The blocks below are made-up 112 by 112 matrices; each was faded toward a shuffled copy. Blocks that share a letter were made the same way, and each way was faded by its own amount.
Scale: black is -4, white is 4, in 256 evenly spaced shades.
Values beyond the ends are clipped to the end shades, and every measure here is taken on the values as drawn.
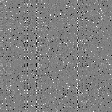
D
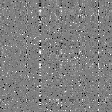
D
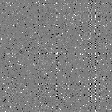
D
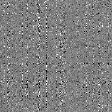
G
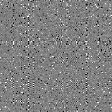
D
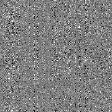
G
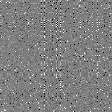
D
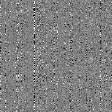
G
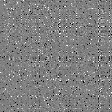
D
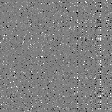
D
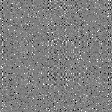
D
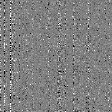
G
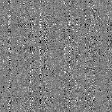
G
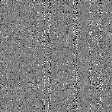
G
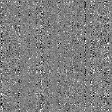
G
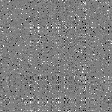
D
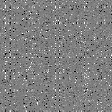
D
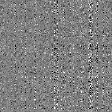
G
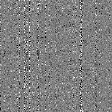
G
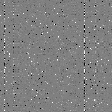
D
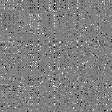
D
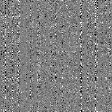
G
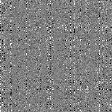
G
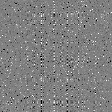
D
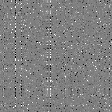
D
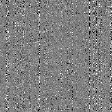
G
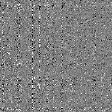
G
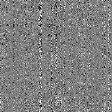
G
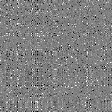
D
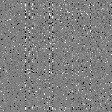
D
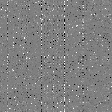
D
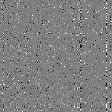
D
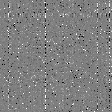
D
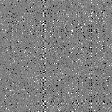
D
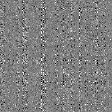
G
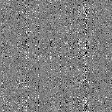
G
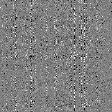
G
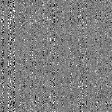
G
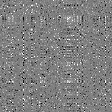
D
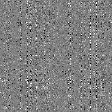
G
